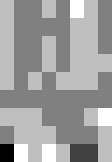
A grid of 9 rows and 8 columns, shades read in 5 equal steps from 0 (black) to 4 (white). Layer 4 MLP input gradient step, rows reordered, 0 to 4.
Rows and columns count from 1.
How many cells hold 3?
31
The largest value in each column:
3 4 3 4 3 4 3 4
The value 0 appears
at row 9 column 1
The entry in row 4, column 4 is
3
